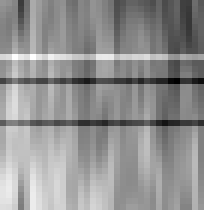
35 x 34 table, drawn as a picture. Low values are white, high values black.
Rows 10, 14 and 21 stand out from the rest. The bottom left is the ninth with the lowest average. The field climbs toward the top right.
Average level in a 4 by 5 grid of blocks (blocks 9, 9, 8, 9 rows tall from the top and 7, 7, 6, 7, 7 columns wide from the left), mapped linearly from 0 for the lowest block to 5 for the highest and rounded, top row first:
3 3 3 4 5
1 2 3 3 4
1 2 3 3 3
0 1 1 2 2
